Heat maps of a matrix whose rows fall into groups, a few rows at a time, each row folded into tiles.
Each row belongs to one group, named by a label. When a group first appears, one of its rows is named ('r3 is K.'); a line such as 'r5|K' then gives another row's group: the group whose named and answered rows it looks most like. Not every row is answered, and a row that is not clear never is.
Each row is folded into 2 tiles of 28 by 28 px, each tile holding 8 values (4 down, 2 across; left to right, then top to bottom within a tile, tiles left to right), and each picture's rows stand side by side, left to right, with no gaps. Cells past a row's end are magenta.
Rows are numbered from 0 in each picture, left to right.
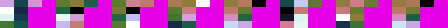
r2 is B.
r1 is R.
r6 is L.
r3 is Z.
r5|B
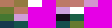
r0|Z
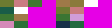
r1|Z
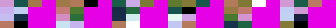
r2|B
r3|R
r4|Z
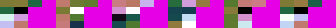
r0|R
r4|B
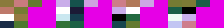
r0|L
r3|R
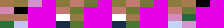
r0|B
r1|L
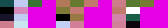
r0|B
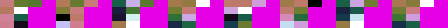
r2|B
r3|Z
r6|B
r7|Z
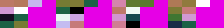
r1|R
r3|Z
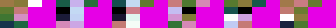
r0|Z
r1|B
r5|L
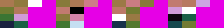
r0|Z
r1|B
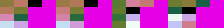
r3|R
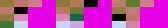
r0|B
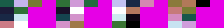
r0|B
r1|B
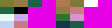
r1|Z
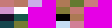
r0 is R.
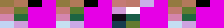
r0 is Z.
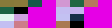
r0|R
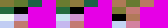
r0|R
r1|R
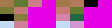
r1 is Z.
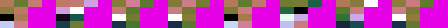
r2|L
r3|L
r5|R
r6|Z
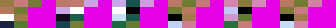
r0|L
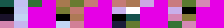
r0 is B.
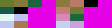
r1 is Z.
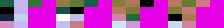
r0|B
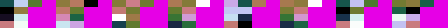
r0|B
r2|L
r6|B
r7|R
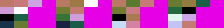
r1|Z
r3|R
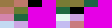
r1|R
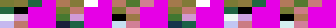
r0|R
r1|Z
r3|Z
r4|R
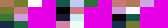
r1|B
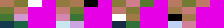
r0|Z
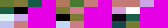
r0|R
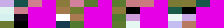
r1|L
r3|R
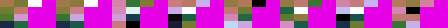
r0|Z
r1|Z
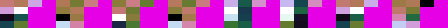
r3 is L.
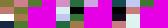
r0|L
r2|B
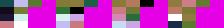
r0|B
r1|R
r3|L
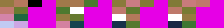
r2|L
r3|L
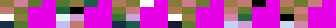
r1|R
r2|Z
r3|L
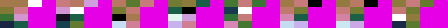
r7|L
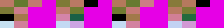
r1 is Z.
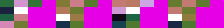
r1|L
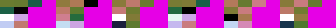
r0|R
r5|L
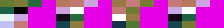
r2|L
